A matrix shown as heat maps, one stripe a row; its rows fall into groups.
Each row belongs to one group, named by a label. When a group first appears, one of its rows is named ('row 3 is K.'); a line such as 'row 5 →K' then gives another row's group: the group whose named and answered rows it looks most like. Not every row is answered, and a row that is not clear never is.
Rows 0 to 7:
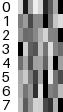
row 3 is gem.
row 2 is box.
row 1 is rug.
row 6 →rug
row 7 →box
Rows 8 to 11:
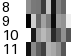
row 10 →box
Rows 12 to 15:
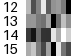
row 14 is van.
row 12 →box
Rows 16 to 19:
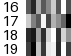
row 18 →van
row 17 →box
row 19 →van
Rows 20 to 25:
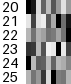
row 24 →gem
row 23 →van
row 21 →box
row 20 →van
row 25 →rug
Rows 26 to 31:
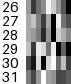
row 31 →box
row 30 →van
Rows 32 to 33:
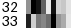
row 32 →rug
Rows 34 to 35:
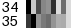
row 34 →gem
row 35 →van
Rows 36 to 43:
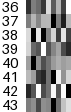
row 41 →rug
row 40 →van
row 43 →rug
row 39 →box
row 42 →van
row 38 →van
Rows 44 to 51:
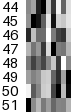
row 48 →van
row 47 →rug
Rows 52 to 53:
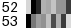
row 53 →gem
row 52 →box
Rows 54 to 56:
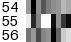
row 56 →rug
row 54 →van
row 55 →box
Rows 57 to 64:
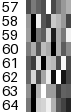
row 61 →van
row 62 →gem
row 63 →box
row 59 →rug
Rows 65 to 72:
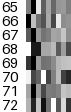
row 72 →van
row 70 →box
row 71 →van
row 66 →gem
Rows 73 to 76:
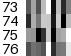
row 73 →gem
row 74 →gem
